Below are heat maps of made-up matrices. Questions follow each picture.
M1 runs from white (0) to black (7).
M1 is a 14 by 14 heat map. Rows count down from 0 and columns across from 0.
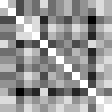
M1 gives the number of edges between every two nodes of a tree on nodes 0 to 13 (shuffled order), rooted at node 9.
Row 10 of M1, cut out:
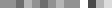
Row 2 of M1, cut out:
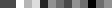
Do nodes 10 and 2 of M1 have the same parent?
no
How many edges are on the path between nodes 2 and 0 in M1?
5
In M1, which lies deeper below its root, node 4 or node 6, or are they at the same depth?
the same depth
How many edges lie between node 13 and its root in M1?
2
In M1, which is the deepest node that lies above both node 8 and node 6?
3
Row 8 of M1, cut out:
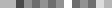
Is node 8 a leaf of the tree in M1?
yes
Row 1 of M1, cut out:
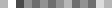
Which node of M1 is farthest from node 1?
2
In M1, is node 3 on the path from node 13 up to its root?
yes
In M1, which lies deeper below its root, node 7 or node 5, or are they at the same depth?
node 5
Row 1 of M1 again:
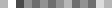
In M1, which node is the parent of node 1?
12
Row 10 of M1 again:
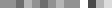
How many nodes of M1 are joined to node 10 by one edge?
1
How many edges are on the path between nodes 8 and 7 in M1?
3
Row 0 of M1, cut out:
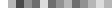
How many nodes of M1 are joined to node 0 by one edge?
2
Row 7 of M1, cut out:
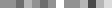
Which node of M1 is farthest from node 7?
11
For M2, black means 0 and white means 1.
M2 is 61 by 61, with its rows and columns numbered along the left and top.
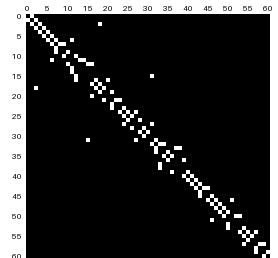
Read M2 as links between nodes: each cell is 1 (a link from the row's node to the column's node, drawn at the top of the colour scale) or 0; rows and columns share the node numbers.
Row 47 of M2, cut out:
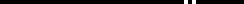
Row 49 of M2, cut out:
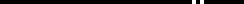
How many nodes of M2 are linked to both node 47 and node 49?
1
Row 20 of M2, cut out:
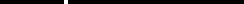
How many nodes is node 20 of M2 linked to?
1
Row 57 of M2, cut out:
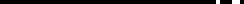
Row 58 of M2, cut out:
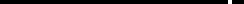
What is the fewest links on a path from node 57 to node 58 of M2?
1
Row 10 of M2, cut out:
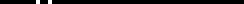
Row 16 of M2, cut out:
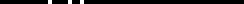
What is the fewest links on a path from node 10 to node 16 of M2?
2
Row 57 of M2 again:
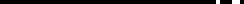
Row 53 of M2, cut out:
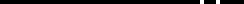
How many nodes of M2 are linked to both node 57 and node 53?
1
